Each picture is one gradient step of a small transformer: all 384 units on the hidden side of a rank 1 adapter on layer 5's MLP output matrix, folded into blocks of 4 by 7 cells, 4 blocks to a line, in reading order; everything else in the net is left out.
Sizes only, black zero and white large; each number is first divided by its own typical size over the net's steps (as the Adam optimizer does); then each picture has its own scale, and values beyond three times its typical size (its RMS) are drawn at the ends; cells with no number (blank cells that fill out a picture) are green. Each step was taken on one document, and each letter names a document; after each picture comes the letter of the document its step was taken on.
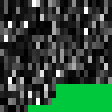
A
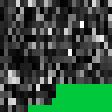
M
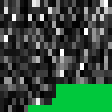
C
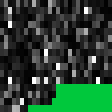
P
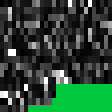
A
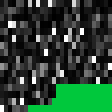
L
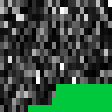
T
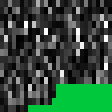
P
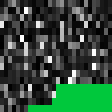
T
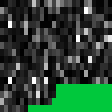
P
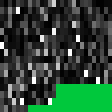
L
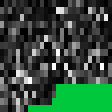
T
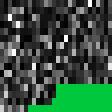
M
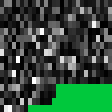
P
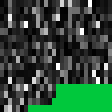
P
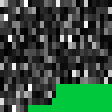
T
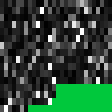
L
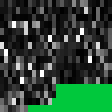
L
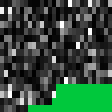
T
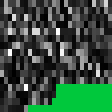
C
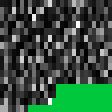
M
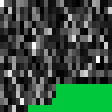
T
